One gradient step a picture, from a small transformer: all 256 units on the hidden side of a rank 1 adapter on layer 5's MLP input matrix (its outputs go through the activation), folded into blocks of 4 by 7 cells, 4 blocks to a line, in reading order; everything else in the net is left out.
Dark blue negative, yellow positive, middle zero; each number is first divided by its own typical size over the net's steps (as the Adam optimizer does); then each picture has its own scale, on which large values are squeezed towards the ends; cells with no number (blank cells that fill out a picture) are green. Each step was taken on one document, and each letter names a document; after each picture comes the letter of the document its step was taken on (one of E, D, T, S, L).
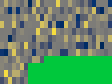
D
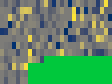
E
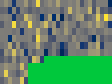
D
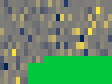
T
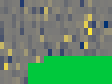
T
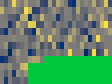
E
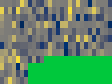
D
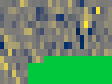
T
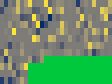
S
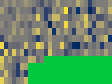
D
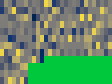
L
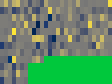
S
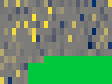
S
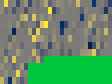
S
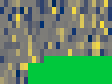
E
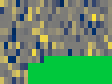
L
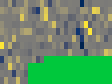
T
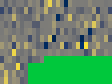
T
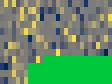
E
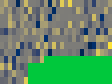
L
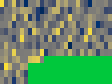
L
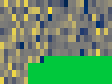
L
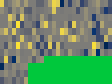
L
